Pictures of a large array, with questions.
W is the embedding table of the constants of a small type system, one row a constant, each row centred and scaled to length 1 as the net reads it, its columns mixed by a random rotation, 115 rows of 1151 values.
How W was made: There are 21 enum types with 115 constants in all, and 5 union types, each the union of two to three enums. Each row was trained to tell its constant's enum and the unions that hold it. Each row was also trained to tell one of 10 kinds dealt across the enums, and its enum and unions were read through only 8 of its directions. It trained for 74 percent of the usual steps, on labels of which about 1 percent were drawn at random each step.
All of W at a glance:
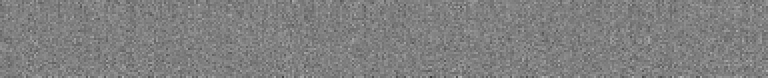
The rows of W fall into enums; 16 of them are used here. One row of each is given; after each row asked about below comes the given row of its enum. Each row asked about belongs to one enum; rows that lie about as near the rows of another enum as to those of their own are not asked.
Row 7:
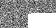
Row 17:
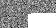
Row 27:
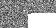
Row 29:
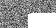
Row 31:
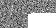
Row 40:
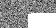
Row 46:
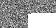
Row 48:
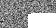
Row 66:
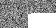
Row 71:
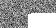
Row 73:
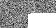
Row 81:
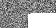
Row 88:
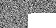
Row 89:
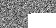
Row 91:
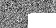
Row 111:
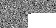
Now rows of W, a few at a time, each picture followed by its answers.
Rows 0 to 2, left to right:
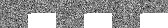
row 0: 31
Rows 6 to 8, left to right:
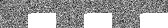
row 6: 7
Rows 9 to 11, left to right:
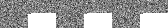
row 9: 89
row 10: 46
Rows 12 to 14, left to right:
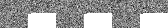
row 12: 91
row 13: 71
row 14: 89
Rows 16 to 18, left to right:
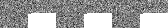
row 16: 46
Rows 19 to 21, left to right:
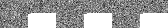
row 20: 7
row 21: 29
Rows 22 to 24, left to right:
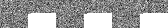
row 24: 88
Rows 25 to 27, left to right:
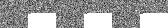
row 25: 71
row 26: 46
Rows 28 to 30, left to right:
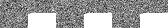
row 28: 91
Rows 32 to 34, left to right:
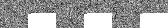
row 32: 88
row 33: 31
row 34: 91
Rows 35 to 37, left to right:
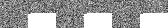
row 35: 81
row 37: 111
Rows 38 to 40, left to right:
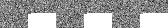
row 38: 48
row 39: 48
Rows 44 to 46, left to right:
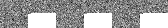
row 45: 91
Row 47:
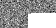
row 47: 91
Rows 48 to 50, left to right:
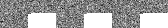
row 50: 89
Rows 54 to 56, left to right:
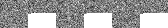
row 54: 88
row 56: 111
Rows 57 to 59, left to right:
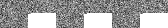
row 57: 31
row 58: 27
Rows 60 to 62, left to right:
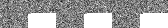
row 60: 81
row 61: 81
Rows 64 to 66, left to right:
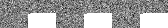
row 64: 81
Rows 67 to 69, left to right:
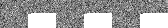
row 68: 29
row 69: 27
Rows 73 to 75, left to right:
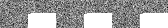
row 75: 71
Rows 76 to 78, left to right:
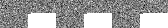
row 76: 29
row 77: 17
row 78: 31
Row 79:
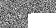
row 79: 73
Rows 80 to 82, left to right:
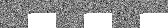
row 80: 89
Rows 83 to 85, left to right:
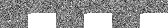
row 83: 7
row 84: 27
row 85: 73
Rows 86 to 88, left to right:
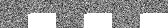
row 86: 66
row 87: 31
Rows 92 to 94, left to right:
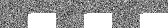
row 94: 7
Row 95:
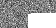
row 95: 89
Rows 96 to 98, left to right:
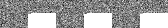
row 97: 27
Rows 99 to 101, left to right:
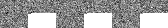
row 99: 27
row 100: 46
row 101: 81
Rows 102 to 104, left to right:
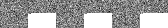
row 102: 111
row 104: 71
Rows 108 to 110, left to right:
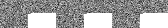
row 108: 71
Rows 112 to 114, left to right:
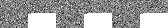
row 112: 73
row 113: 46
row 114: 73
